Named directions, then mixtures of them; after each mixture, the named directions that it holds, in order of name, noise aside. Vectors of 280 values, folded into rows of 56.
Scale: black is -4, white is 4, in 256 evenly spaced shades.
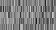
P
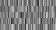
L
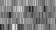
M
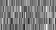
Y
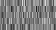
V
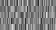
L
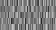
L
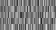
L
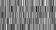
V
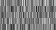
V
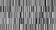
P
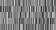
P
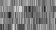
M, Y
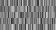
L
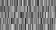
L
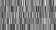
V
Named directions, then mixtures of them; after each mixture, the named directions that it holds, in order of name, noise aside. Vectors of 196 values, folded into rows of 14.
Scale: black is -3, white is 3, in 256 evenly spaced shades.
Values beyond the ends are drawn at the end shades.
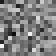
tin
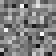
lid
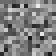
lid, tin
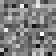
lid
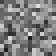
lid, tin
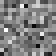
lid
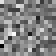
tin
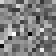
tin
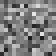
lid, tin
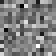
lid, tin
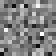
lid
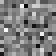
lid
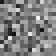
tin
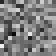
tin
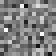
lid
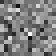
lid, tin
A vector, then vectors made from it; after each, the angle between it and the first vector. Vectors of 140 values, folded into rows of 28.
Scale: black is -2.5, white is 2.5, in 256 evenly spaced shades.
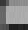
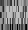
partly aligned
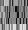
partly opposed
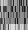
partly opposed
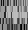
partly aligned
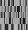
orthogonal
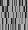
orthogonal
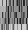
partly opposed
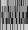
partly opposed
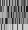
partly opposed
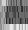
nearly opposite
